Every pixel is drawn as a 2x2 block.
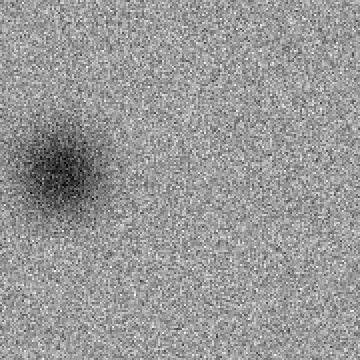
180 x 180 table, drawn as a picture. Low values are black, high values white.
Odd rows or columns: none. Stripes: none. Ninth with the lowest average: middle left. Average level on the scale: 60%. Dips: one, in the middle left.
